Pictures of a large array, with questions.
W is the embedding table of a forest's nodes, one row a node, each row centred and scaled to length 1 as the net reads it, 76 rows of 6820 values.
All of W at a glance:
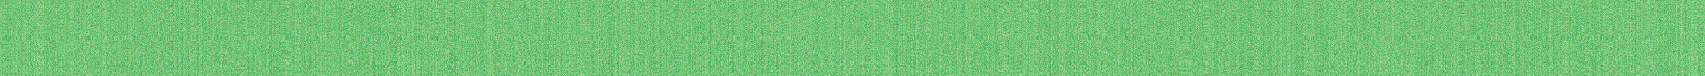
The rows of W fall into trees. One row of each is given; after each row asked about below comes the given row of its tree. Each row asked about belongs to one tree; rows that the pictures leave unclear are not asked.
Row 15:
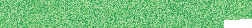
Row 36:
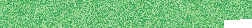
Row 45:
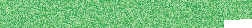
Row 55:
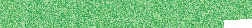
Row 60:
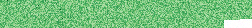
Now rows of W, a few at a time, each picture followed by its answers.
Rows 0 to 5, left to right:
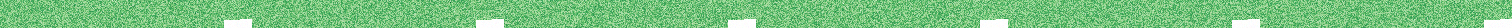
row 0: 15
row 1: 60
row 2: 45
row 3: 60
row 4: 55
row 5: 45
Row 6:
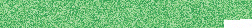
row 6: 45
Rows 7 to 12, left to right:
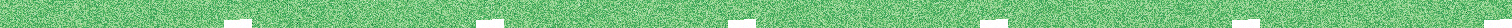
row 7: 45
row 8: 36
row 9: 55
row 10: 15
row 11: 15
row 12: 55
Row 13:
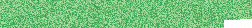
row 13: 45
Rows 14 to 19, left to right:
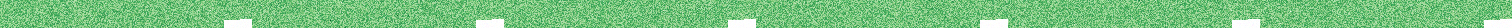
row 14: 36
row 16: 45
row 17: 15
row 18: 60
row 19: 36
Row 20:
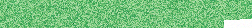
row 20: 15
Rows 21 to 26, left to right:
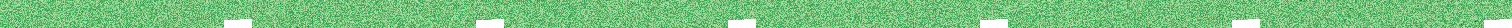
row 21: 45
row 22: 55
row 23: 36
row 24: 60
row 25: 45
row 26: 55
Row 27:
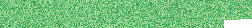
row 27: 60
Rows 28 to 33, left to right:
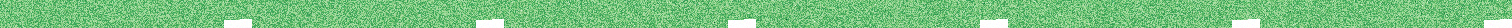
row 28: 55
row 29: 36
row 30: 55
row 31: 15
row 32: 45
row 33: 55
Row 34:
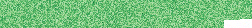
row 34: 15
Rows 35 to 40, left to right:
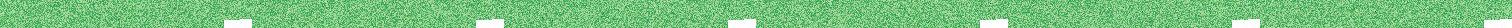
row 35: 15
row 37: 36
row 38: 36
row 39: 36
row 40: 60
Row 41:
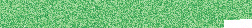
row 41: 45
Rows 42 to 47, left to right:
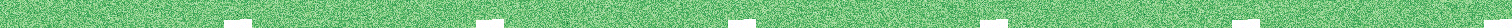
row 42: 55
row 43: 45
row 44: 60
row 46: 55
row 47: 45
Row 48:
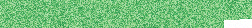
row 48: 60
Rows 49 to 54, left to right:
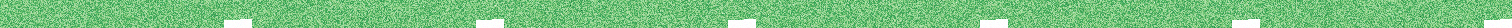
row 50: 15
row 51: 55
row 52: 15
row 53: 15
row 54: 36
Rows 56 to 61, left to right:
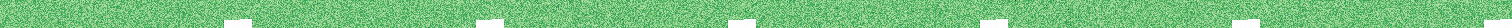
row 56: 60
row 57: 45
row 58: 15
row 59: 60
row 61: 45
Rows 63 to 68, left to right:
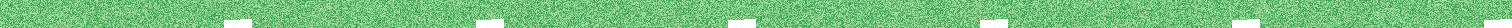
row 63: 45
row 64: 45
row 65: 15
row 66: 15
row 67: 60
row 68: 45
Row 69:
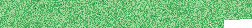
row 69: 15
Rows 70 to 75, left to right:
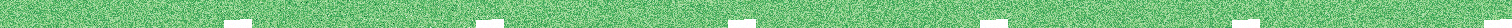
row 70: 55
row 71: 55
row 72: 45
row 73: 60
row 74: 15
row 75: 60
